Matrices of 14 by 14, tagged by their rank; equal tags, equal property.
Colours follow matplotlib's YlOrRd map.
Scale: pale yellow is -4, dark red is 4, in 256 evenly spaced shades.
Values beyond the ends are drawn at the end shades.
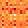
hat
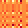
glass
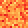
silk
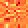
hat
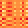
glass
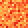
silk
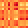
glass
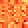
hat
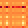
glass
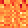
hat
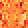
hat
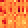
hat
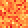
silk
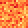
silk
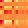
glass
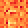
hat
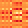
glass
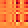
glass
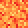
silk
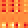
glass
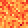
silk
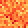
silk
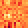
hat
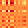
glass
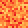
silk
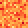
silk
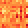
hat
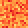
silk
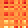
glass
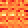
hat
